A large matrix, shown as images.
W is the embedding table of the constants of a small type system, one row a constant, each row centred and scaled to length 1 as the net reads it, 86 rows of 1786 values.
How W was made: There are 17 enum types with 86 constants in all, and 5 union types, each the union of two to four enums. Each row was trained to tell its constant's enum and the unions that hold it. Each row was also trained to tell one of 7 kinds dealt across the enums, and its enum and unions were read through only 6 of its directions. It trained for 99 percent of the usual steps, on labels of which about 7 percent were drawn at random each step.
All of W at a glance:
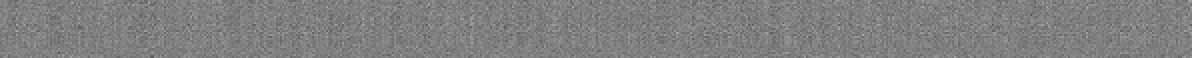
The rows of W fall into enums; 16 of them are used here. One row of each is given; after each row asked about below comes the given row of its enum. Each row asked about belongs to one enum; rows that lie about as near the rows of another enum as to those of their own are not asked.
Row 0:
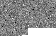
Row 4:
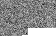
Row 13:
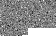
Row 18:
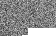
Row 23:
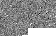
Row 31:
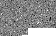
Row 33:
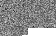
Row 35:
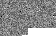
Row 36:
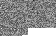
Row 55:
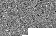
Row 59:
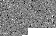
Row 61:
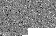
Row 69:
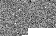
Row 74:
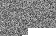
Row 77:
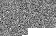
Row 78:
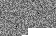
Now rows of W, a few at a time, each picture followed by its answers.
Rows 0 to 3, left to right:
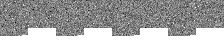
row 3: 23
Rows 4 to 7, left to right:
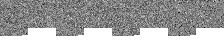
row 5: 55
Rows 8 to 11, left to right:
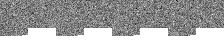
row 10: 55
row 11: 35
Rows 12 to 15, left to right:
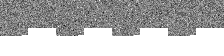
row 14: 77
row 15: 55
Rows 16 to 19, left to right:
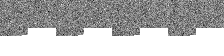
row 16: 4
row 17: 61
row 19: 69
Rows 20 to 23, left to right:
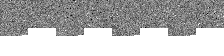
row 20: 35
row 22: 23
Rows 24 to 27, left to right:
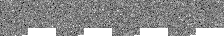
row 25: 33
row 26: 4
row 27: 36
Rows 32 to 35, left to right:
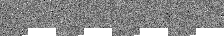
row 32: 13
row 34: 4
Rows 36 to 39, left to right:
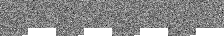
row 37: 13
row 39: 59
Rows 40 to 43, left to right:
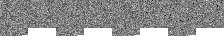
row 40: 69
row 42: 23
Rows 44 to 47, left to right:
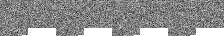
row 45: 13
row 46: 4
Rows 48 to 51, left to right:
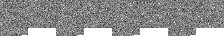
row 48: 55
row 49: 55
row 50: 35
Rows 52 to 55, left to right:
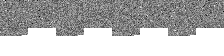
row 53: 77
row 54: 35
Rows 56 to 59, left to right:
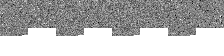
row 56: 33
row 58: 77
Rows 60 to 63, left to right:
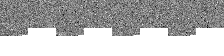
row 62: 33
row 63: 4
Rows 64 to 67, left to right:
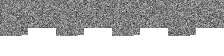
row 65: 33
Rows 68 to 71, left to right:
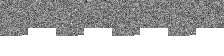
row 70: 23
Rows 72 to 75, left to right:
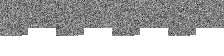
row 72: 77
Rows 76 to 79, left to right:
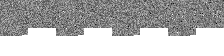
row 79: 33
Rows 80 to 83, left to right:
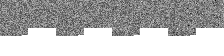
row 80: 77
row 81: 13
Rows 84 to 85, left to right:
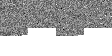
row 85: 35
